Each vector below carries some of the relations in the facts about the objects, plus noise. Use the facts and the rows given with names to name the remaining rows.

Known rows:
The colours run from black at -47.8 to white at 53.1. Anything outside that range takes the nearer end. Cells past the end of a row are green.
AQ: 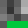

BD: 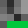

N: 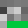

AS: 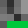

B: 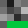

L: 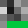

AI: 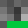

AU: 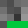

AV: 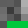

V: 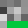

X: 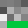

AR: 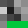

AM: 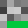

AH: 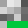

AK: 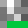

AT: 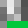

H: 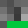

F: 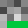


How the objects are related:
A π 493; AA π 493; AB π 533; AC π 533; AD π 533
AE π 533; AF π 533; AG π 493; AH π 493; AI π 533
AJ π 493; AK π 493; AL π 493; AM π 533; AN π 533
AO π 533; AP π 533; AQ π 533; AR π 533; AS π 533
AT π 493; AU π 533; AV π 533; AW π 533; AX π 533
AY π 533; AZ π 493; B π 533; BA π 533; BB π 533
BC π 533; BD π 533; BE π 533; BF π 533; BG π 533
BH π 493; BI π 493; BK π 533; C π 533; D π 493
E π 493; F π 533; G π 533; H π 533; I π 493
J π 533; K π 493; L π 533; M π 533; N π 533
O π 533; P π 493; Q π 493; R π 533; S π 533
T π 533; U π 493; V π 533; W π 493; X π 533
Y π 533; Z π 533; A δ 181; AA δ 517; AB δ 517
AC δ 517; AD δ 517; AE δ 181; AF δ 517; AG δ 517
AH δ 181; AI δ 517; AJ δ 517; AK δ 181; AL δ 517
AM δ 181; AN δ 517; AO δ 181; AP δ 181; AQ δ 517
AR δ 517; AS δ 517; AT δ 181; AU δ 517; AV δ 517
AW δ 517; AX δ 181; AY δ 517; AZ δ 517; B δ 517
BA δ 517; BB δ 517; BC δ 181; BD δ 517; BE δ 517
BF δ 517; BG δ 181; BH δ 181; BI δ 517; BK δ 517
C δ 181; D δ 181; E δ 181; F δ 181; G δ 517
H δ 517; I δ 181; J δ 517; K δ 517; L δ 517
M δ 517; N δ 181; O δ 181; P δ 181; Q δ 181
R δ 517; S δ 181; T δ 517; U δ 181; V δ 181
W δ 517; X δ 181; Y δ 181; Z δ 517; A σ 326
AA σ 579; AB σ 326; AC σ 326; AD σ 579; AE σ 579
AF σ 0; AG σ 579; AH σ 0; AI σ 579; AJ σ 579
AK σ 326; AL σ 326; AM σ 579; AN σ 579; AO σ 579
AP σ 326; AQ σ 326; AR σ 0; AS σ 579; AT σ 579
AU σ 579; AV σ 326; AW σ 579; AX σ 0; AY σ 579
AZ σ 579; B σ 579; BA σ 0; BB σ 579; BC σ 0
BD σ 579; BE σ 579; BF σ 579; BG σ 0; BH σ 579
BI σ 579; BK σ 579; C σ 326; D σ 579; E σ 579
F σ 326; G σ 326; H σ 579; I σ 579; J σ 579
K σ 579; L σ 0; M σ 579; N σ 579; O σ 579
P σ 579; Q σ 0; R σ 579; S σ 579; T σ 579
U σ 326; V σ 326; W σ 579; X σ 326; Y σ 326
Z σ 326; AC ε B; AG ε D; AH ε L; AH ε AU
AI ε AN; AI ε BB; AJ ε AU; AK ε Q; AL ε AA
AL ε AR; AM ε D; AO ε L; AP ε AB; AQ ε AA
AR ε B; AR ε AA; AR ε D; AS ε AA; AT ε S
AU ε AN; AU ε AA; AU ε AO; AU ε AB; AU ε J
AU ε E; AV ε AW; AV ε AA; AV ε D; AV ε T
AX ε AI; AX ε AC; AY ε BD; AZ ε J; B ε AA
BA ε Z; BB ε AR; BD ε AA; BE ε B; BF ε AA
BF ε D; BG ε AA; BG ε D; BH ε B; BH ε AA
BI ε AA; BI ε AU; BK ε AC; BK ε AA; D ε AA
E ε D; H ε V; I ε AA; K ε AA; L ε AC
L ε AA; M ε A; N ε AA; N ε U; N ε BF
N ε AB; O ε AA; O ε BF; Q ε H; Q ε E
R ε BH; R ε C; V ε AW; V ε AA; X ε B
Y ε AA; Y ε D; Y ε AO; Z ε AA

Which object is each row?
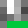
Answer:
E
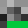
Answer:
AL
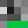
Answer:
BA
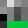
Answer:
AG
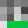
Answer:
BC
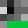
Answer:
AF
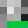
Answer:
BH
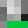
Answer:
I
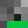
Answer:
BF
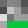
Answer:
AO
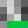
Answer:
P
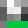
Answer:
D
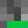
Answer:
M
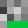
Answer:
Y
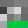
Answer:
O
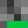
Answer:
BK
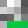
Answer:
Q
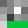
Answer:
BG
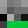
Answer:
AA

